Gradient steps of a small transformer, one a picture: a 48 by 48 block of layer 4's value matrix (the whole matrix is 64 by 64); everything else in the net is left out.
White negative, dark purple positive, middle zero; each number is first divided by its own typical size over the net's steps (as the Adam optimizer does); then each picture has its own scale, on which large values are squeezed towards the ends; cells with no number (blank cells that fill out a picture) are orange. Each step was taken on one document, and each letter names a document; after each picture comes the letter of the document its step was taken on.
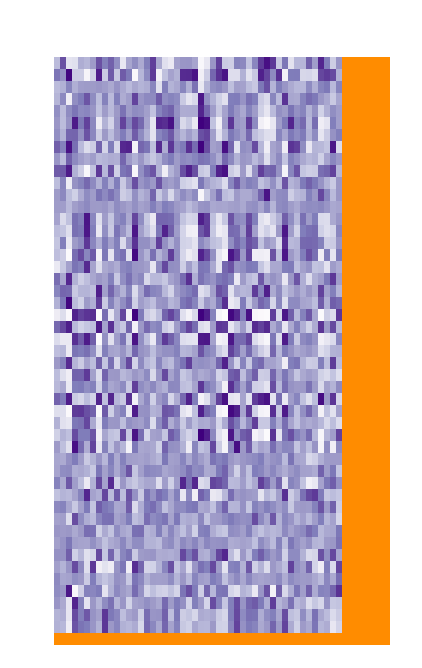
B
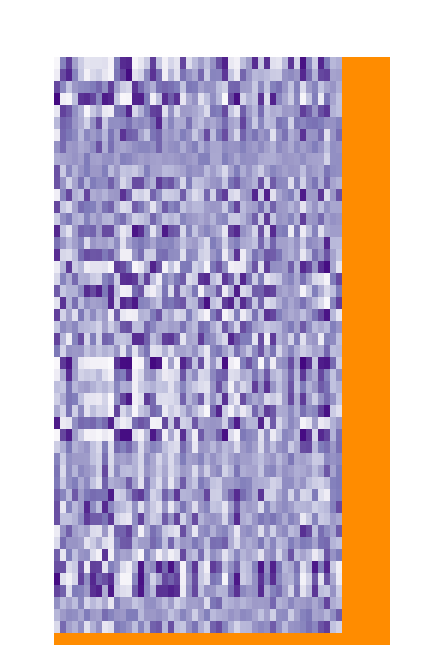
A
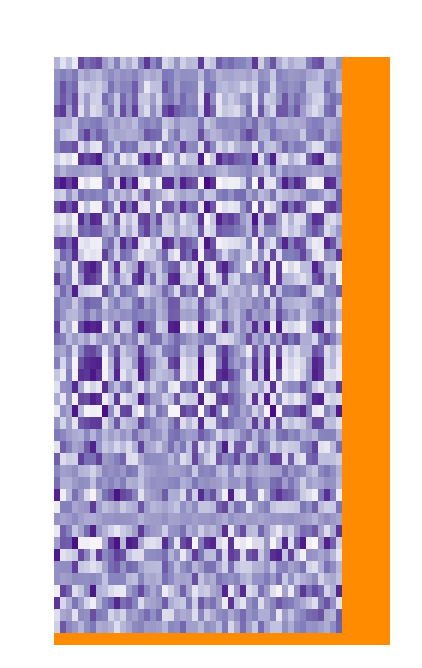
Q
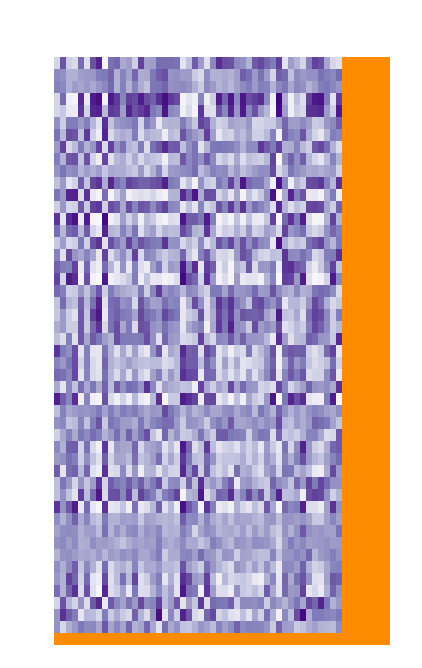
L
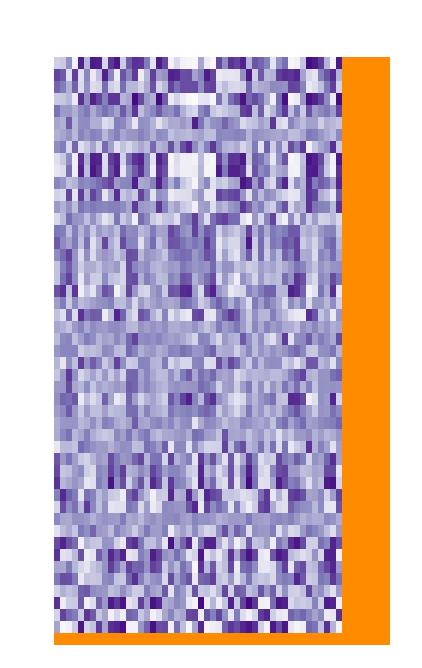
L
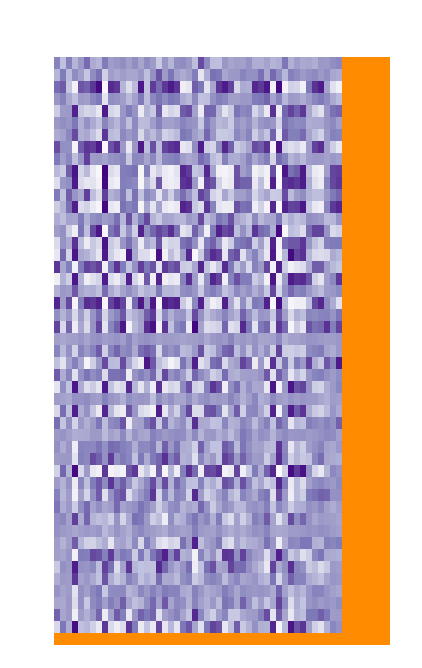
Q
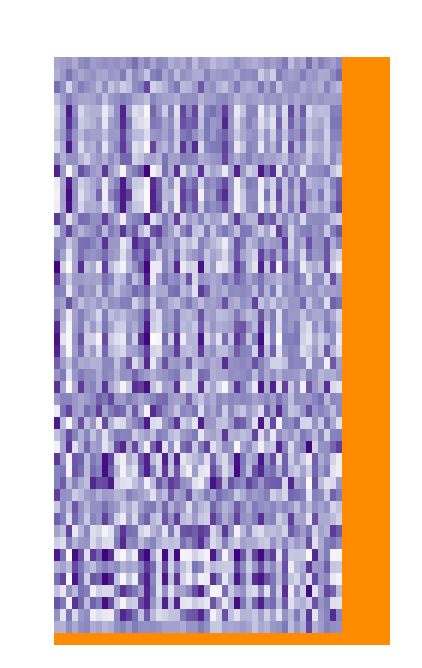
A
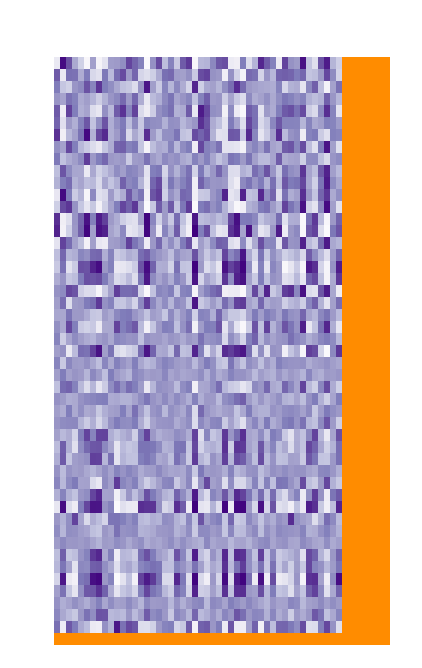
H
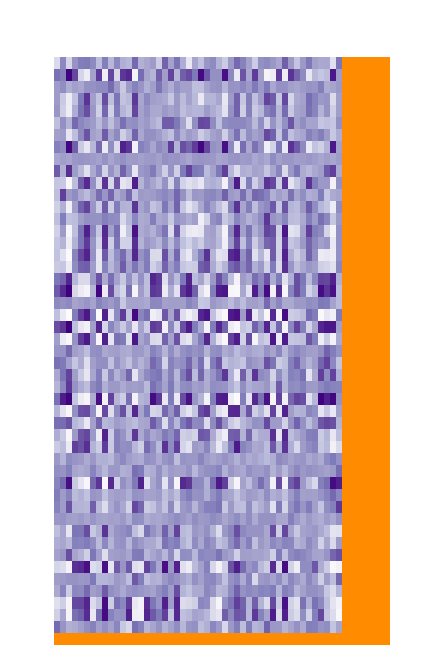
B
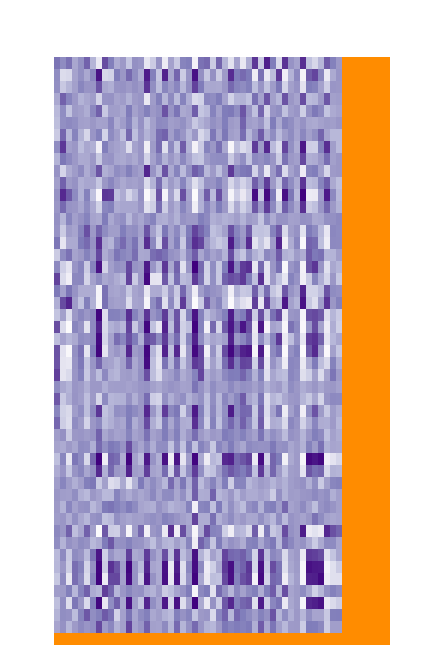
H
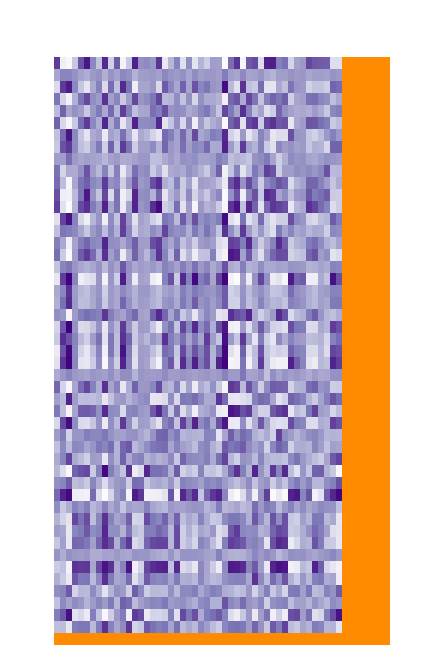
B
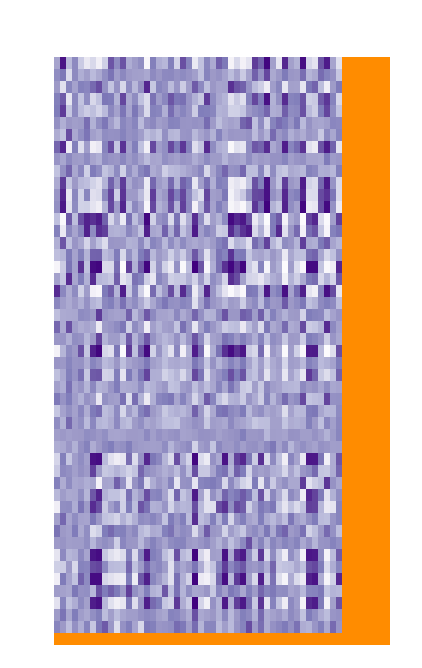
H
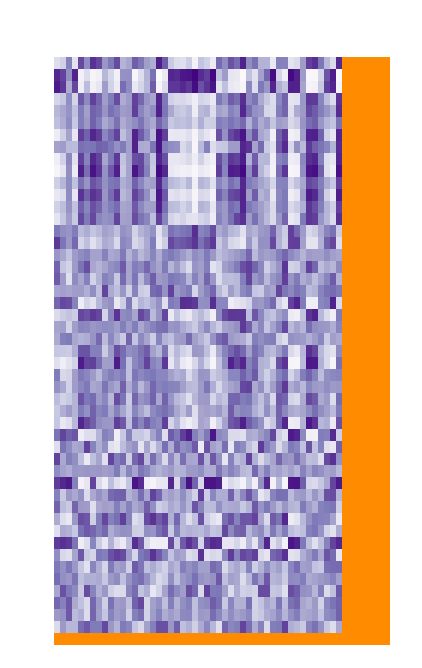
L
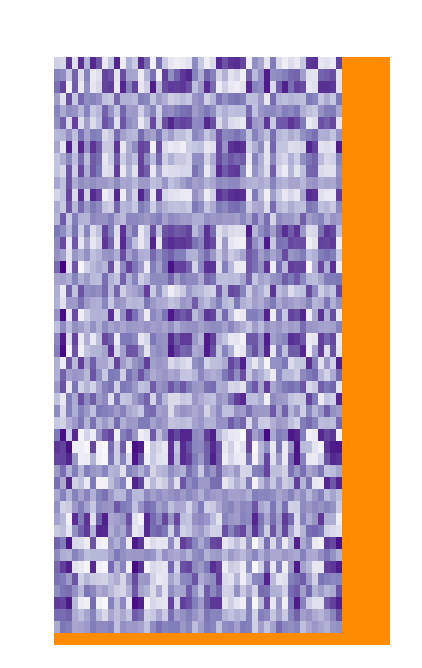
L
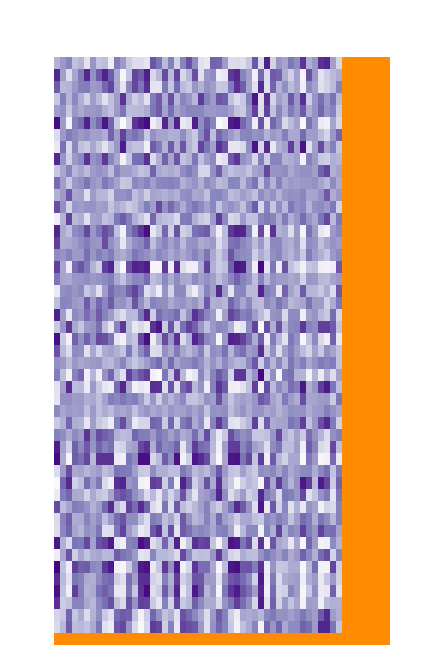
A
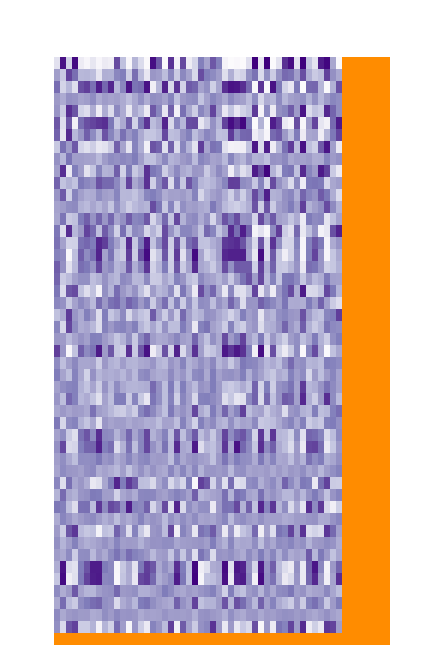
H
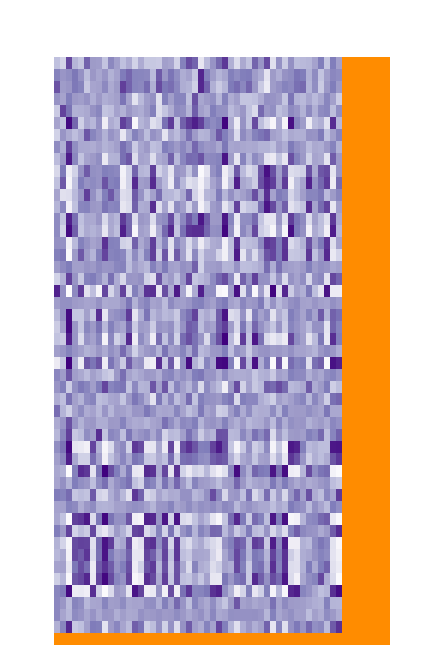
B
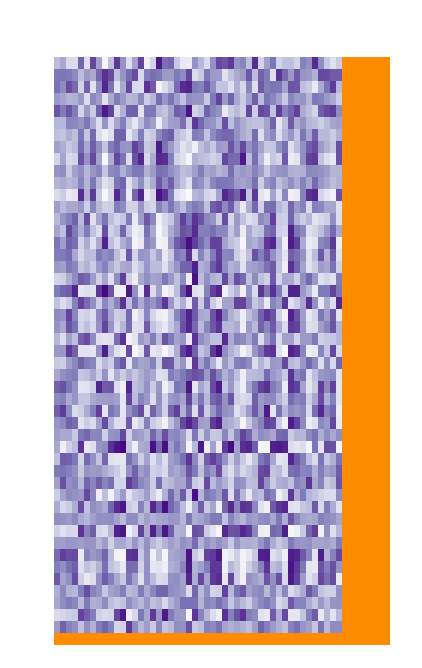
L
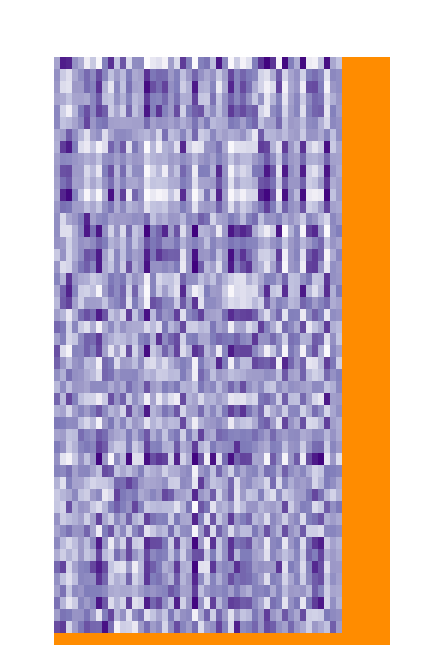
H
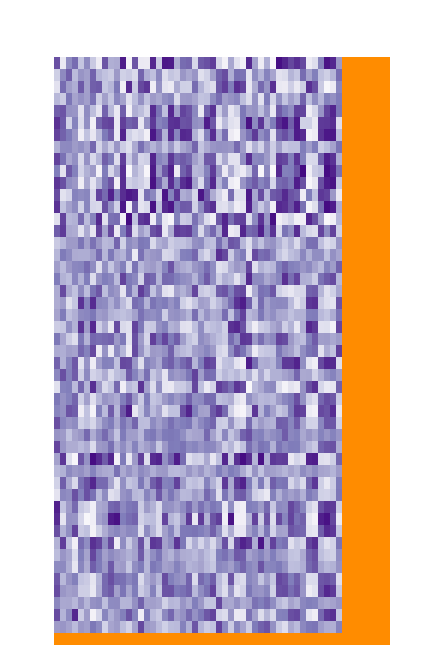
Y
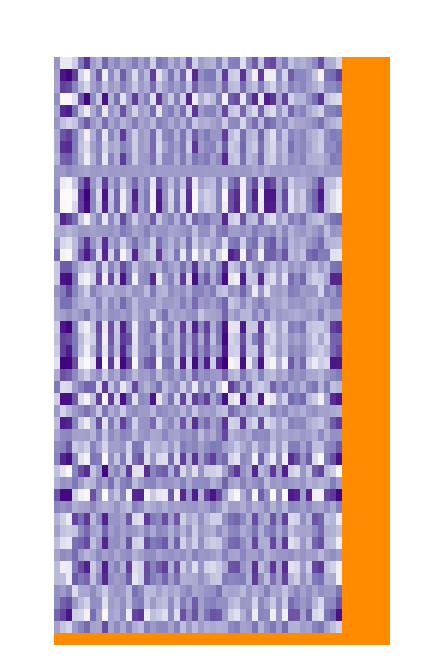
B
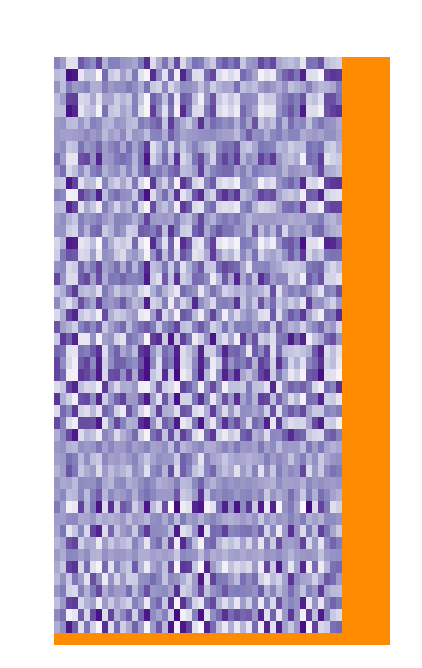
Q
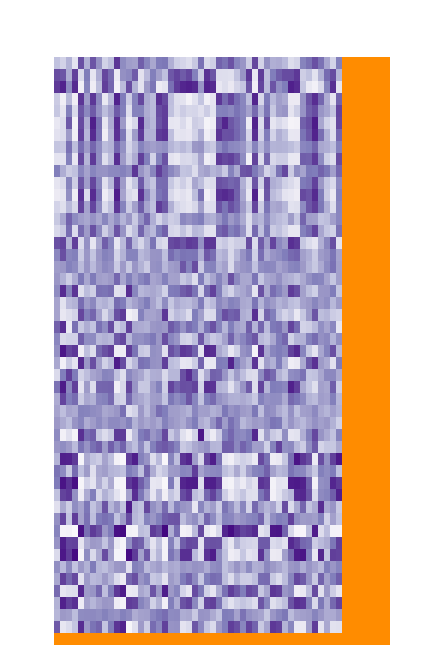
L
